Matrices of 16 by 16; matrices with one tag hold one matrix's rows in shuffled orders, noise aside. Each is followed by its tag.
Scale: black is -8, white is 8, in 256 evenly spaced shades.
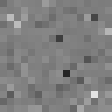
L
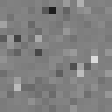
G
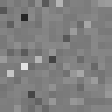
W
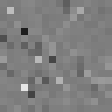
W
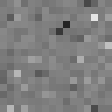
L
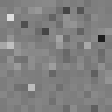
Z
